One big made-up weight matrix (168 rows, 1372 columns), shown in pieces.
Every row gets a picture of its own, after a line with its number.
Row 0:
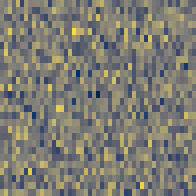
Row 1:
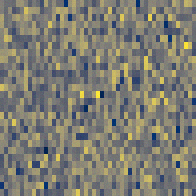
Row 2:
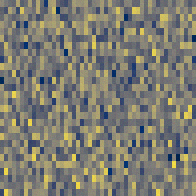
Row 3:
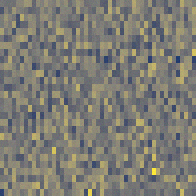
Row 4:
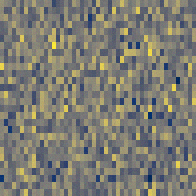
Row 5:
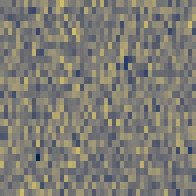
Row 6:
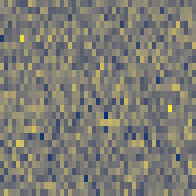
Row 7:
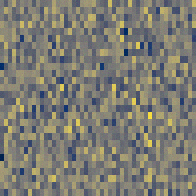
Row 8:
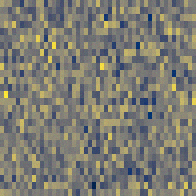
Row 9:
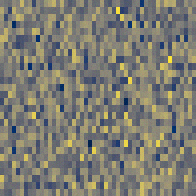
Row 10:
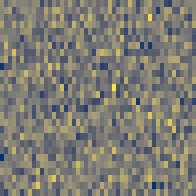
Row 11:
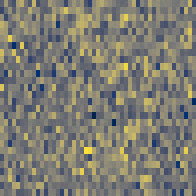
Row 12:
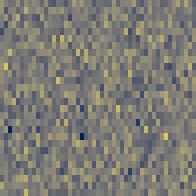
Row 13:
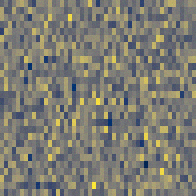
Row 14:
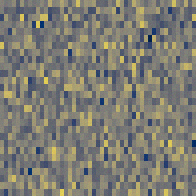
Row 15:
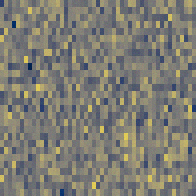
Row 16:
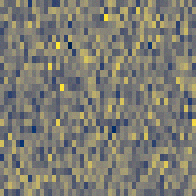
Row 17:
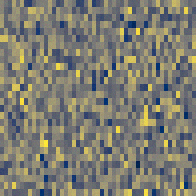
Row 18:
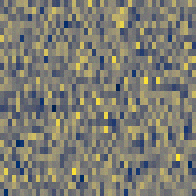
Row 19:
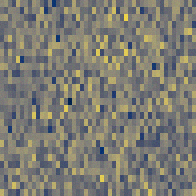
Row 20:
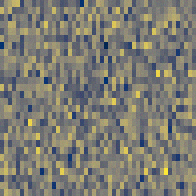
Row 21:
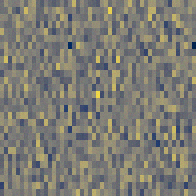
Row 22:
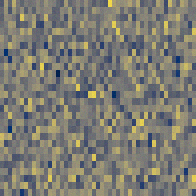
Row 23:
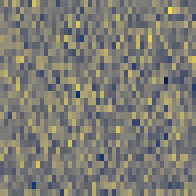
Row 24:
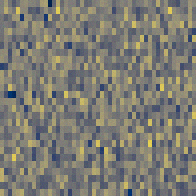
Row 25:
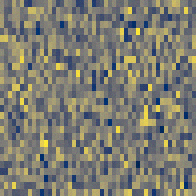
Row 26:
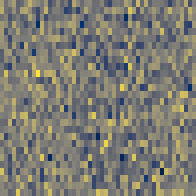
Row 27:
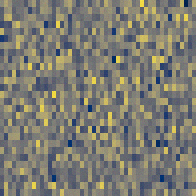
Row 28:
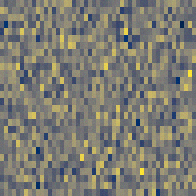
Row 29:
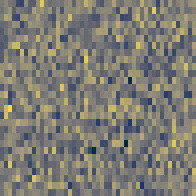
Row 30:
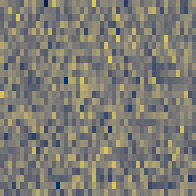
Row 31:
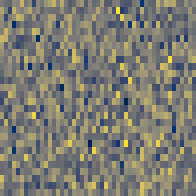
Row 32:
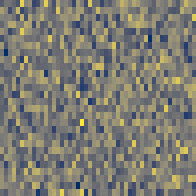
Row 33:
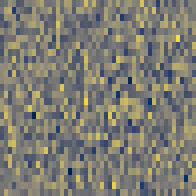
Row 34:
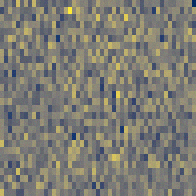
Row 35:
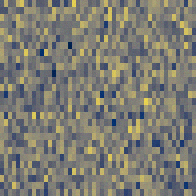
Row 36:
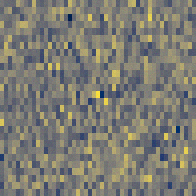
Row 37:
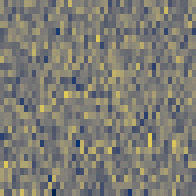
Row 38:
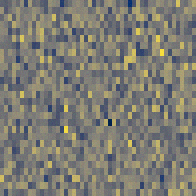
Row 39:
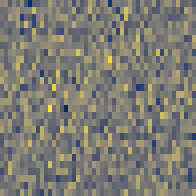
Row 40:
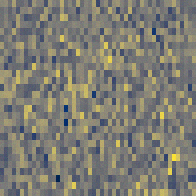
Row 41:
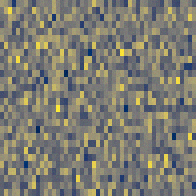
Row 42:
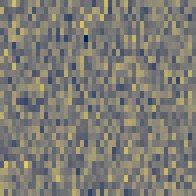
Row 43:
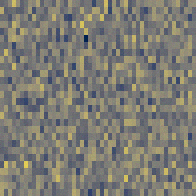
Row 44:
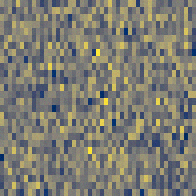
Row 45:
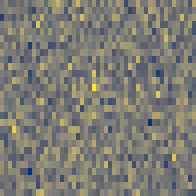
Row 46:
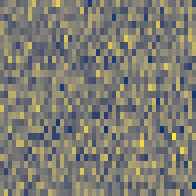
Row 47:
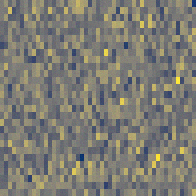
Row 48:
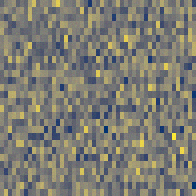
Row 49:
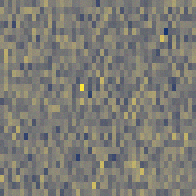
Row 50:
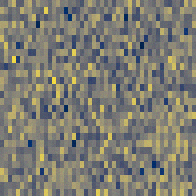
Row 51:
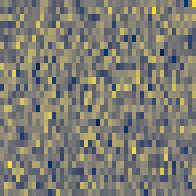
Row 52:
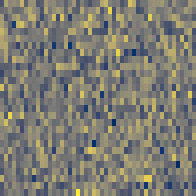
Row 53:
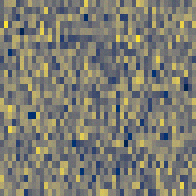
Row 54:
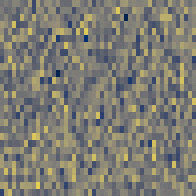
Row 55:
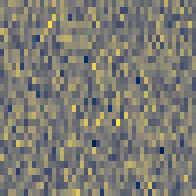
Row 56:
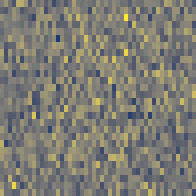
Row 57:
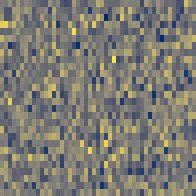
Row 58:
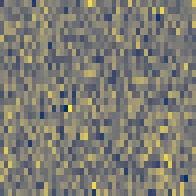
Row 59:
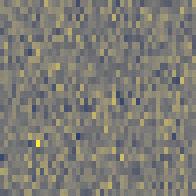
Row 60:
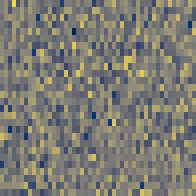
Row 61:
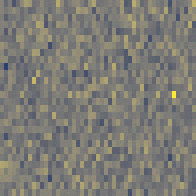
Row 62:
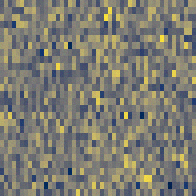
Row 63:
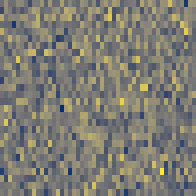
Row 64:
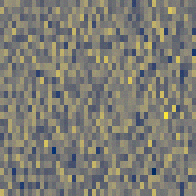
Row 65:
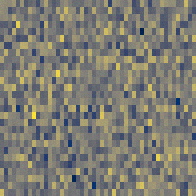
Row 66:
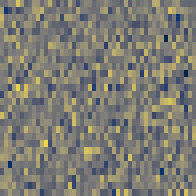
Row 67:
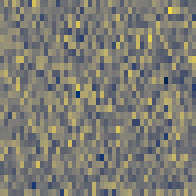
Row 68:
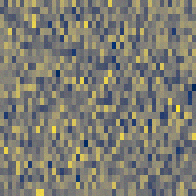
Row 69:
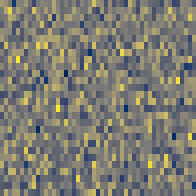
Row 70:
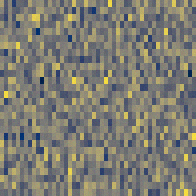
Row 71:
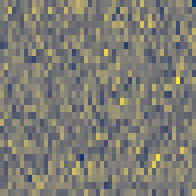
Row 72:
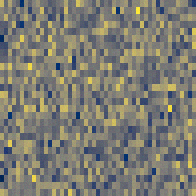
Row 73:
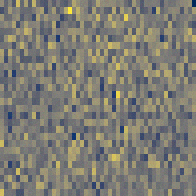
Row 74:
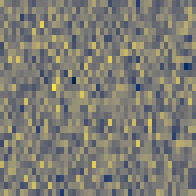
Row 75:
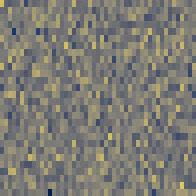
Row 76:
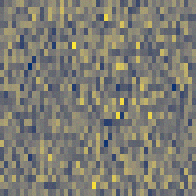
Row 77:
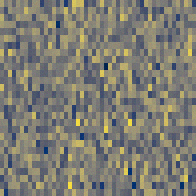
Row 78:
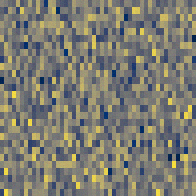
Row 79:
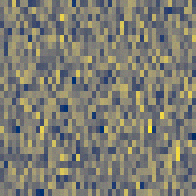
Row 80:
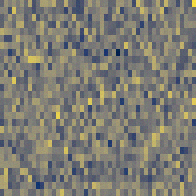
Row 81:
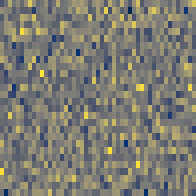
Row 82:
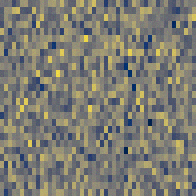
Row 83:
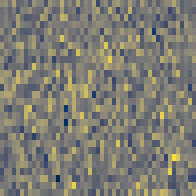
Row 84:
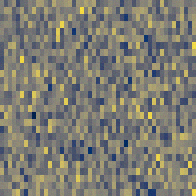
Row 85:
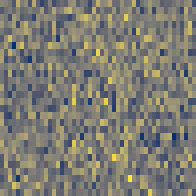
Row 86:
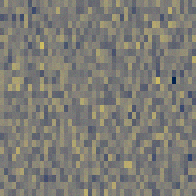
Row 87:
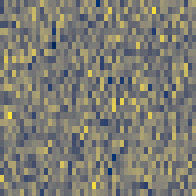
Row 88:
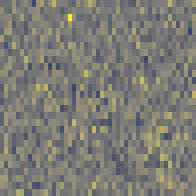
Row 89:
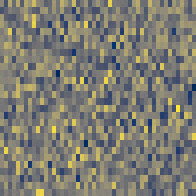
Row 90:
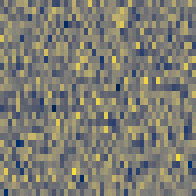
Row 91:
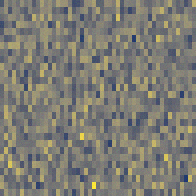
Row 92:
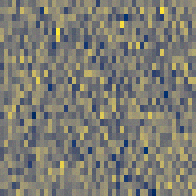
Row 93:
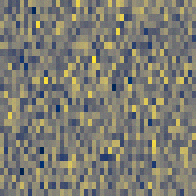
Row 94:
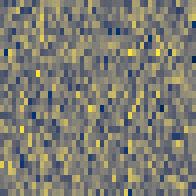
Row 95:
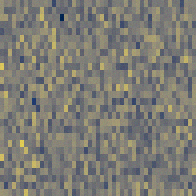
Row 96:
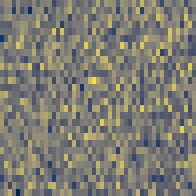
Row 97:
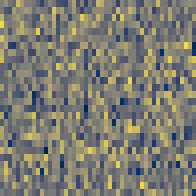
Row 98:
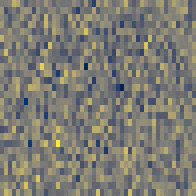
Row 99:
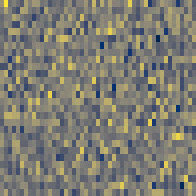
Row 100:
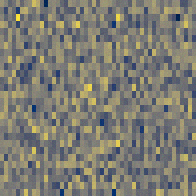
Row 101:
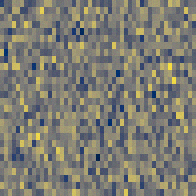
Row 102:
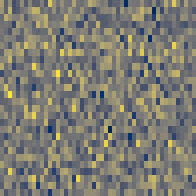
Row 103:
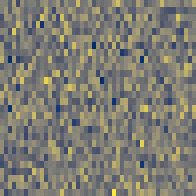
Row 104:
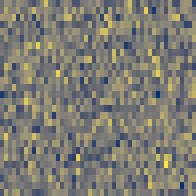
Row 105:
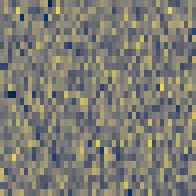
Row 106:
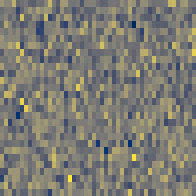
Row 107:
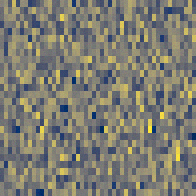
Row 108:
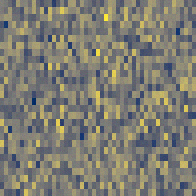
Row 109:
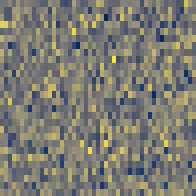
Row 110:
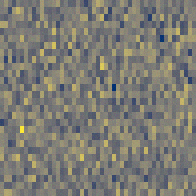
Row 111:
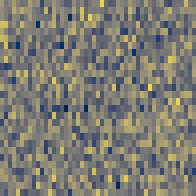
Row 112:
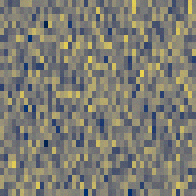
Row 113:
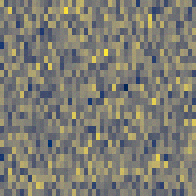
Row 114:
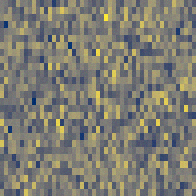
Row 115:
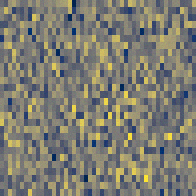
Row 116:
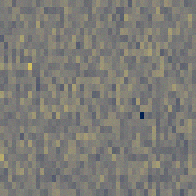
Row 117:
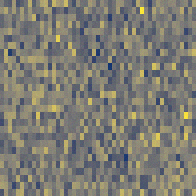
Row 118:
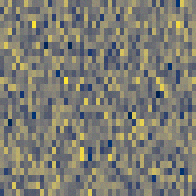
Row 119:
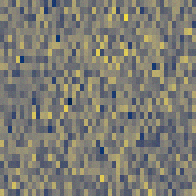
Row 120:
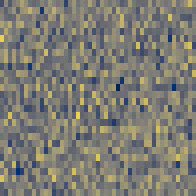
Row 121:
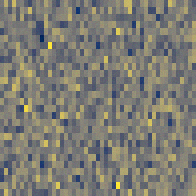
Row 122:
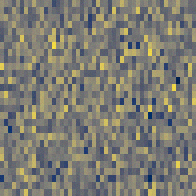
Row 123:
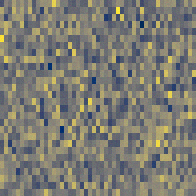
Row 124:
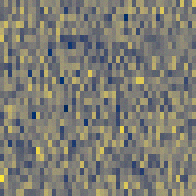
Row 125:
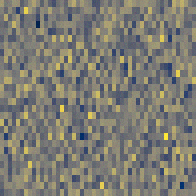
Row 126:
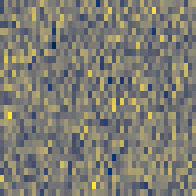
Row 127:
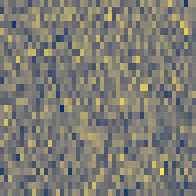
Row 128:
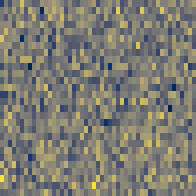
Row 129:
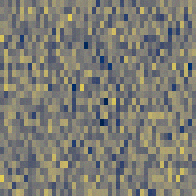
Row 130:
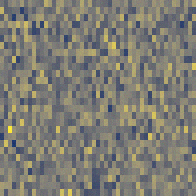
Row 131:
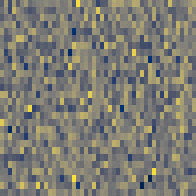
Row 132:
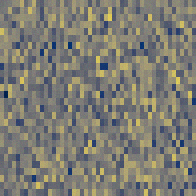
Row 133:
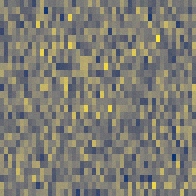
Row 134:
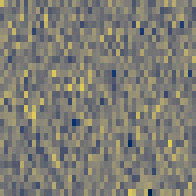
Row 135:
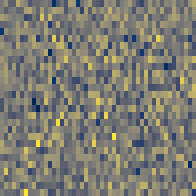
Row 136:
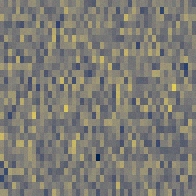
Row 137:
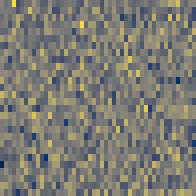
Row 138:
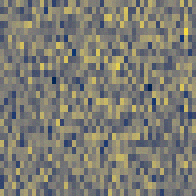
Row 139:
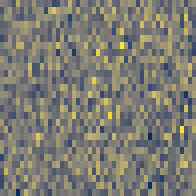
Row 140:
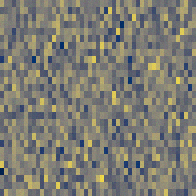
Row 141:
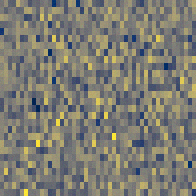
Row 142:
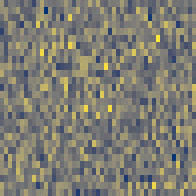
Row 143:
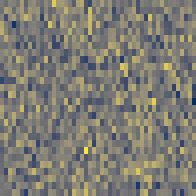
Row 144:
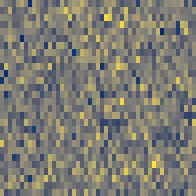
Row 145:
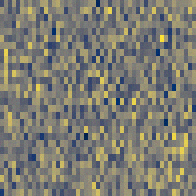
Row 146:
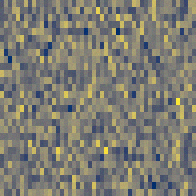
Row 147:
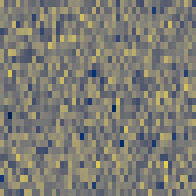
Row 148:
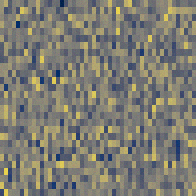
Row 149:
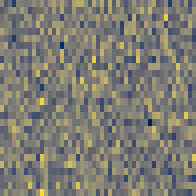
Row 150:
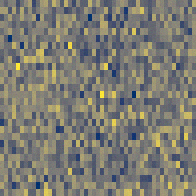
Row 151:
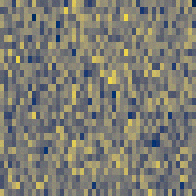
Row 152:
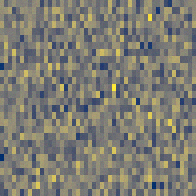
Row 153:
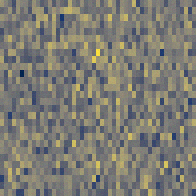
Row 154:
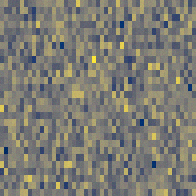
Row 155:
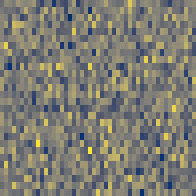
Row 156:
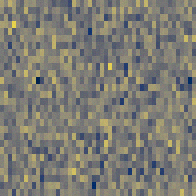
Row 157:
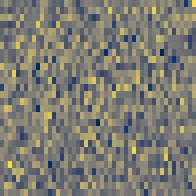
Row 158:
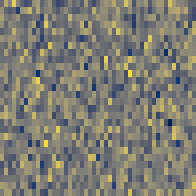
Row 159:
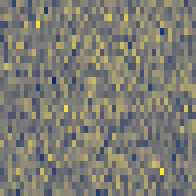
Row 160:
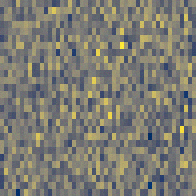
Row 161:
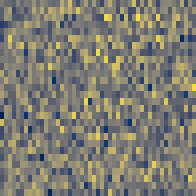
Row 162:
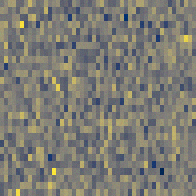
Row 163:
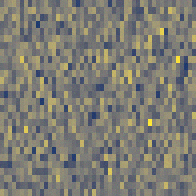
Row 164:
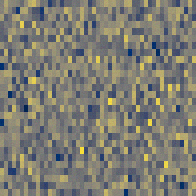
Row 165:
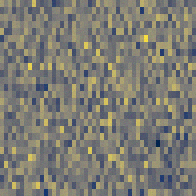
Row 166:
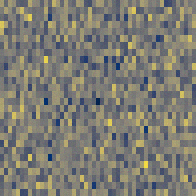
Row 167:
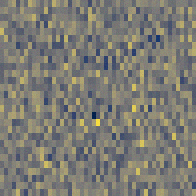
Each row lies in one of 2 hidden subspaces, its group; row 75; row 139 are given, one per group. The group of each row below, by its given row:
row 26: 139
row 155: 139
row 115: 139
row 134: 75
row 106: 75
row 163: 75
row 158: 75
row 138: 139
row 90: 139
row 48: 139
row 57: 139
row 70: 75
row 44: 139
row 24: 75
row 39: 75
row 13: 139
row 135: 139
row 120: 139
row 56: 139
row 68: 75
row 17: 75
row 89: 75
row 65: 75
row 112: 75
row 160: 139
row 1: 139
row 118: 75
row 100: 75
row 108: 139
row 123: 139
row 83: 75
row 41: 75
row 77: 139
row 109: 139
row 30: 75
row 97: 139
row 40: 75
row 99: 75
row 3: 75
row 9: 139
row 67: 75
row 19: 139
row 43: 75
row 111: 139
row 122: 139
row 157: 139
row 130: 75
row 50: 139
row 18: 139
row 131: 75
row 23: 75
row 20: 75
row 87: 139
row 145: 139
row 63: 139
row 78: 75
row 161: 139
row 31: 139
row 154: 75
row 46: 139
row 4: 139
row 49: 139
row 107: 75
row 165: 139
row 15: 139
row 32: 75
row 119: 139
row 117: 139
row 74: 75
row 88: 139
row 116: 139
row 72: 139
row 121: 75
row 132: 139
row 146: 75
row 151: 139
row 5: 75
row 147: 139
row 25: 75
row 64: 75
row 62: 139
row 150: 139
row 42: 75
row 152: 139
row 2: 75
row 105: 75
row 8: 139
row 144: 139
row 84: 139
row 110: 139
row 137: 75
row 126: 139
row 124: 139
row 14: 75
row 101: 75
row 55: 139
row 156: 139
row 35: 139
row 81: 75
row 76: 139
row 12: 139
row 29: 139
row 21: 139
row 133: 139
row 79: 75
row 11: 139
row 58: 139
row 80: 139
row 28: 139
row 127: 139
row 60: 75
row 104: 75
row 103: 75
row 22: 75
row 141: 139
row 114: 139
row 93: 75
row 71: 139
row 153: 139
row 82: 75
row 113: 139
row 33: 139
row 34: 139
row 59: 139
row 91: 139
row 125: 139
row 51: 139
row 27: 139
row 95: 139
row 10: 139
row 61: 75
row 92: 139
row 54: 75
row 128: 139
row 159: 139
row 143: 139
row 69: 75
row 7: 139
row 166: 139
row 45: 75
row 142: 139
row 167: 139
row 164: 75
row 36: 139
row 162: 139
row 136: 139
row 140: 75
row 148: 75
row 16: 139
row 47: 139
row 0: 75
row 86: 75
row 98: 75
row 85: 139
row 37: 75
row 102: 75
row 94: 75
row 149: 75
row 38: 75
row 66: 75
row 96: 139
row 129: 139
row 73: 139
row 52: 139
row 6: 139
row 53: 139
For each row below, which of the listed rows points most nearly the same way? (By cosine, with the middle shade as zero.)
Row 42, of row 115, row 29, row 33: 115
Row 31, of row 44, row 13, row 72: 13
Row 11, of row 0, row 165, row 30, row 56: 56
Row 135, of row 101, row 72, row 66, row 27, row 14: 27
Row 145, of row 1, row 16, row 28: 1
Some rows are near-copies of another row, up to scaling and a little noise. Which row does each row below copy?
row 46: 48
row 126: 87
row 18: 90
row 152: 10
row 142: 133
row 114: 108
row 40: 83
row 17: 25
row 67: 23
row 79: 107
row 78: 2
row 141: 135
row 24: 105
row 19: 119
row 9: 31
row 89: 68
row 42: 43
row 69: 41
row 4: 122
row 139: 160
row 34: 73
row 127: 63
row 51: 157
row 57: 109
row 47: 71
